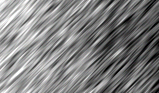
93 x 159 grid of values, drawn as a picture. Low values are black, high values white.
Grain: diagonal, up to the right. Ninth with the highest average: top left. Histogram: bell-shaped. Slope: up to the left. Odd rows or columns: none.
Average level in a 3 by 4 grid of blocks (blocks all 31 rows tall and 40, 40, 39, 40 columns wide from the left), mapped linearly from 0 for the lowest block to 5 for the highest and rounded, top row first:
5 3 2 1 / 4 3 1 0 / 4 3 2 1
